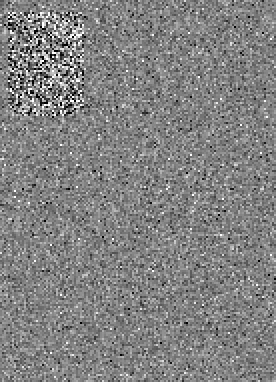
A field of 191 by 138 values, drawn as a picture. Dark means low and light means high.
Histogram: heavy tails on both sides. Slope: none. Grain: fine. Odd patch: rougher, in the top left.
